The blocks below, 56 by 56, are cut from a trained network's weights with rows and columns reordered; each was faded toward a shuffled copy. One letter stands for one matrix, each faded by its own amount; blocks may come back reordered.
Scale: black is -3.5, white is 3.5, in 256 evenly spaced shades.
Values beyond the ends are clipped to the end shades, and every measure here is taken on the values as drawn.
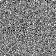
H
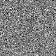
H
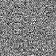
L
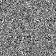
H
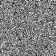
H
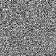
L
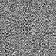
L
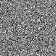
H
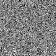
H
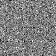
H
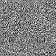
L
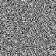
L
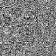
L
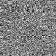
L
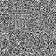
L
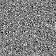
H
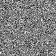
H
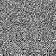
L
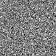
H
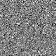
H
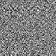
L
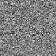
L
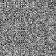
L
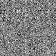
H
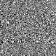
H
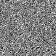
H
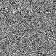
H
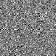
H
